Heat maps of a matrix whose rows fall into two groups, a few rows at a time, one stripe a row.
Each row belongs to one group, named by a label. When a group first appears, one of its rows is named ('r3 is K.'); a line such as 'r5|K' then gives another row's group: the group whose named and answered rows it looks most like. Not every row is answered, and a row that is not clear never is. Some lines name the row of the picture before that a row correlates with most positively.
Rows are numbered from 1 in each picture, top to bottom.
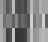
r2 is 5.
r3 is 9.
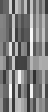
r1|5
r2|9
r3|9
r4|5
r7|5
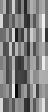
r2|5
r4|5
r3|9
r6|9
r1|9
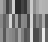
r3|5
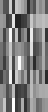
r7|9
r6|5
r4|5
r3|5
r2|9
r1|5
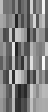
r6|5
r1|5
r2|9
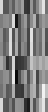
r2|9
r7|9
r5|9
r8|5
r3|5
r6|9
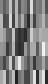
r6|9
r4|9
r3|9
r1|5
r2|5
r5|5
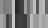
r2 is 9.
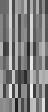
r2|5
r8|9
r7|5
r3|5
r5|5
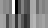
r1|9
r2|9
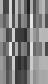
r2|5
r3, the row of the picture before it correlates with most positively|2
